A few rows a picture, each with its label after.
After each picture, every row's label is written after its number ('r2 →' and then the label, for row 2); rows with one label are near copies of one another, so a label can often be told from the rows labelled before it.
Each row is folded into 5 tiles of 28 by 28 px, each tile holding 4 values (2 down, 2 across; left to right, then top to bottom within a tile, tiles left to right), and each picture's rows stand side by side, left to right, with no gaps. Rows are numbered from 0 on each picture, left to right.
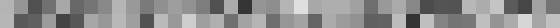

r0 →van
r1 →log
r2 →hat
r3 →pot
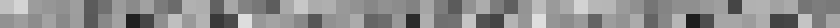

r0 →hat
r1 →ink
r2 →hat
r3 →van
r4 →hat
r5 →ink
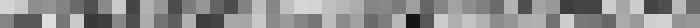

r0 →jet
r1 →van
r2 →hat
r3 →log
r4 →pot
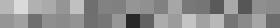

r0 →hat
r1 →log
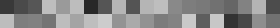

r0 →pot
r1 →jet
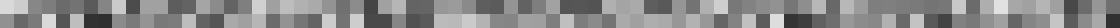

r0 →jet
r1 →van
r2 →jet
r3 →log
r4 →pot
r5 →jet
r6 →jet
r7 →hat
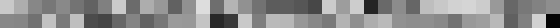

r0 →jet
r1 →ink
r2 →pot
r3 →hat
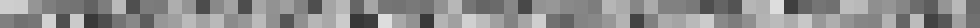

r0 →jet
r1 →log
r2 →ink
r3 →log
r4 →ink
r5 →pot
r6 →jet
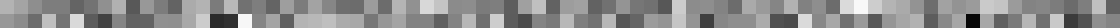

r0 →jet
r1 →ink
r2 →log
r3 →jet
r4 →van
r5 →ink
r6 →hat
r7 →jet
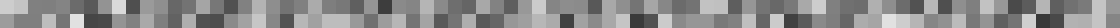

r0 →jet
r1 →van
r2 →log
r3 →van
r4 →ink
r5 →jet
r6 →log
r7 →van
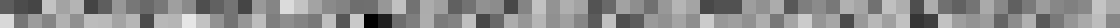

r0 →pot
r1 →log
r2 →jet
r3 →van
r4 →van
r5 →pot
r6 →ink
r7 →van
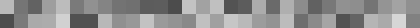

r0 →ink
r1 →pot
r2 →van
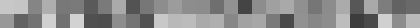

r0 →jet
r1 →log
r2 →ink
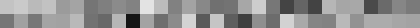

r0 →hat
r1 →jet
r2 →pot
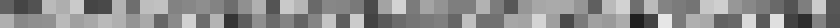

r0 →pot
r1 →jet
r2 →jet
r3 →van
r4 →ink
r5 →jet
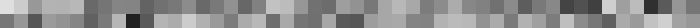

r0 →hat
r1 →log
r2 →van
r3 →log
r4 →pot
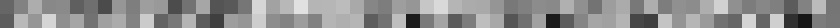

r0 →log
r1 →van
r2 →hat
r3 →hat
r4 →ink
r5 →jet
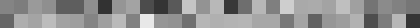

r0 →log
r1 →pot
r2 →hat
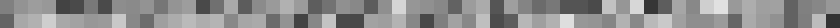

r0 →log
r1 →log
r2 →van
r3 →ink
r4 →pot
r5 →hat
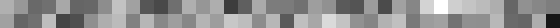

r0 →van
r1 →pot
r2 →log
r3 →hat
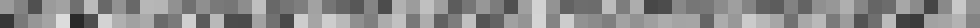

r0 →ink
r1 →jet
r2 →log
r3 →van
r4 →pot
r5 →log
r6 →van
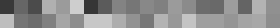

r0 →pot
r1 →log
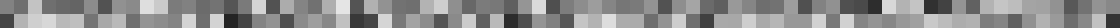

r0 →log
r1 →jet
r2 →ink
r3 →jet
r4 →log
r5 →log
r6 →pot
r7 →hat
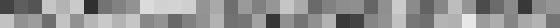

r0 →pot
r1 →hat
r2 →van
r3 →log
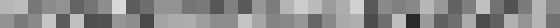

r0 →jet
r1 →log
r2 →hat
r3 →van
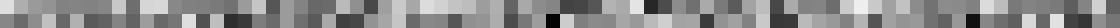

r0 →jet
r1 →jet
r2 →van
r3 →hat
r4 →pot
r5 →ink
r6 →hat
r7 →jet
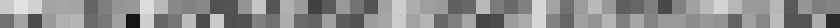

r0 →hat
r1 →jet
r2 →van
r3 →van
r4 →log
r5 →hat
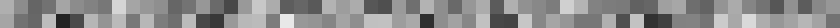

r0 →van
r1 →van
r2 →pot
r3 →ink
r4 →jet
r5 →log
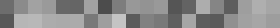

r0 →log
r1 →van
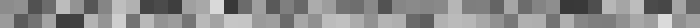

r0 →van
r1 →pot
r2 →log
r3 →log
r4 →pot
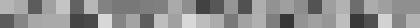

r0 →ink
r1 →log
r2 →ink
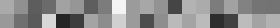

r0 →van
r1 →ink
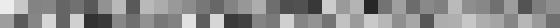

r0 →jet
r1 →jet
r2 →pot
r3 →log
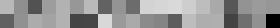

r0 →ink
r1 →hat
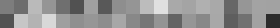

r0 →log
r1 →hat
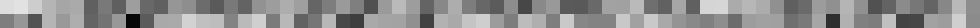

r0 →hat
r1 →log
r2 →van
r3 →log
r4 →pot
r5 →hat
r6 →van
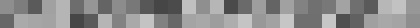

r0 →ink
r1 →pot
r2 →van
